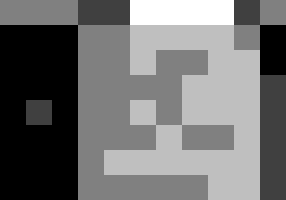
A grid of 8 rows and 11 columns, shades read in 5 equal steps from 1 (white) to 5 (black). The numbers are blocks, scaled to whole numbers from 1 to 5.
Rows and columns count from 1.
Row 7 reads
5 5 5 3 2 2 2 2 2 2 4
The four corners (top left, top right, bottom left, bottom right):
3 3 5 4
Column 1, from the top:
3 5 5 5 5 5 5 5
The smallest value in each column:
3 3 3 3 2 1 1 1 1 2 3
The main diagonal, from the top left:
3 5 5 3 3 3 2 3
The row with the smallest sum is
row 1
